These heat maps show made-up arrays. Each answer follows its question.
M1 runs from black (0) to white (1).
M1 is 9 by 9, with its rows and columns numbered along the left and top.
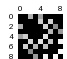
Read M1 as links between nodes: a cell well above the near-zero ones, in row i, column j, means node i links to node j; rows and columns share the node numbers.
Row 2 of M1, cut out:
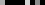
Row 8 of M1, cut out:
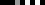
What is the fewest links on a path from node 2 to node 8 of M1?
2
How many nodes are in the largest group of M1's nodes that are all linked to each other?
2
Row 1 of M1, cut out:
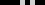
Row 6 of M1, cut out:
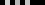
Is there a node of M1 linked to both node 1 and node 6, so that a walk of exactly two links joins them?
no
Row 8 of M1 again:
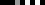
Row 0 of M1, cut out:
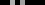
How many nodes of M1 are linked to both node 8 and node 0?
0
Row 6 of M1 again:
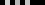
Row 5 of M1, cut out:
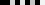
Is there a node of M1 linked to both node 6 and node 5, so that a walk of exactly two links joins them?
no
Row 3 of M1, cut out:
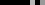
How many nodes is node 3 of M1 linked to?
2
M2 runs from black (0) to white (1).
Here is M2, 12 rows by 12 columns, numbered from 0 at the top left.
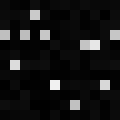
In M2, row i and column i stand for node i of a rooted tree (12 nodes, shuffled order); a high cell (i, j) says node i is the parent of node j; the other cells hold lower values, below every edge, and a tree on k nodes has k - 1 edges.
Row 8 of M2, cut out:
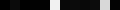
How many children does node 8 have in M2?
2
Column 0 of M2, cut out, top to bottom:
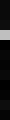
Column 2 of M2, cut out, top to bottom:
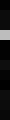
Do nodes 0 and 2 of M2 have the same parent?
yes
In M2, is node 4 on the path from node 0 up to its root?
no
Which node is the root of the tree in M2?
6
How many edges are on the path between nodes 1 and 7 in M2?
5
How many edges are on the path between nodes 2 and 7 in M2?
5
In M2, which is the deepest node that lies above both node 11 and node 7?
3
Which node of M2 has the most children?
3
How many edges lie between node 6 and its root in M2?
0
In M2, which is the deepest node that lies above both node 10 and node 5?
8
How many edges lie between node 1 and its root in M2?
1
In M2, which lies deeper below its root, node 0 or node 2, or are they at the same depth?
the same depth
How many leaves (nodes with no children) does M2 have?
6
